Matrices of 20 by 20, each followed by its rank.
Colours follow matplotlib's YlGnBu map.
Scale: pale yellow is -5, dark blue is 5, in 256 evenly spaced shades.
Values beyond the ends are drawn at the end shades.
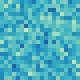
full rank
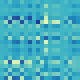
two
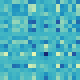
two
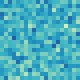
full rank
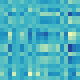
two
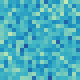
full rank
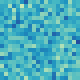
full rank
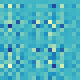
two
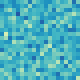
full rank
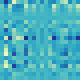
two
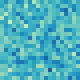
full rank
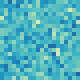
full rank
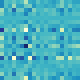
two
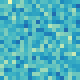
full rank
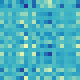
two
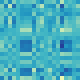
two
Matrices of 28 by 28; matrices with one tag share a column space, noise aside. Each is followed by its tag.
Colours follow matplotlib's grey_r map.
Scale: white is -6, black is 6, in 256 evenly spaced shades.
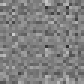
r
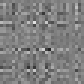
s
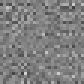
r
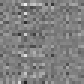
r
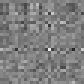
s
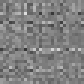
s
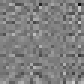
r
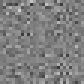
r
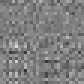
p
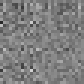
s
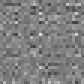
r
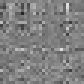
s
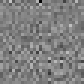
p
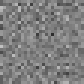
r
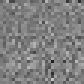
p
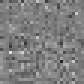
p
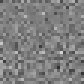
p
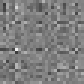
s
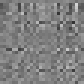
s
